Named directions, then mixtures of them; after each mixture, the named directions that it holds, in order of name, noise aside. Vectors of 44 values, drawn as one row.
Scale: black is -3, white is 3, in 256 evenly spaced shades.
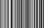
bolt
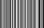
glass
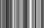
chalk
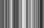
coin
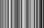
bolt, coin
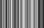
coin, glass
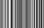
bolt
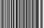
glass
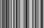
chalk, coin, glass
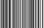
bolt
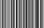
glass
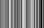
bolt, coin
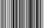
chalk, glass
